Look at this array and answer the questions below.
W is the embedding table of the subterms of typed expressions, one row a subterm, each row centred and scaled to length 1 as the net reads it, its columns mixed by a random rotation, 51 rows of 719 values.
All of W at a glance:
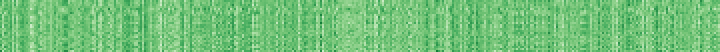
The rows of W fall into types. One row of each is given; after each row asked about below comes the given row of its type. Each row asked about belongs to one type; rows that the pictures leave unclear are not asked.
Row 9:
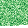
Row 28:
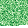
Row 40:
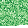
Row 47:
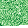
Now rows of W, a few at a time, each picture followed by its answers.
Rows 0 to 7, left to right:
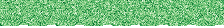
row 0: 47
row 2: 47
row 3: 40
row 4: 28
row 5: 40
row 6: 9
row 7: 28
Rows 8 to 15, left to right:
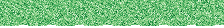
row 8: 9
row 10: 28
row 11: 9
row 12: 28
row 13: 40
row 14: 28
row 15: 40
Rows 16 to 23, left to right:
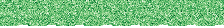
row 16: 40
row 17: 47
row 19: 40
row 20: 28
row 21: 9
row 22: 28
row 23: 28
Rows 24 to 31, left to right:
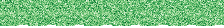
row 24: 40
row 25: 9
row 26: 9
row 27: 40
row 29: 40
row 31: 40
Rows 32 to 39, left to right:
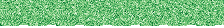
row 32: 47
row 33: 9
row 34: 47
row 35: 40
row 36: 28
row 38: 9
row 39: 28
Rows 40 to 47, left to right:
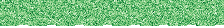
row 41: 28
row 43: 9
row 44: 40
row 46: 9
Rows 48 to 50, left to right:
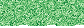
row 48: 28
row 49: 40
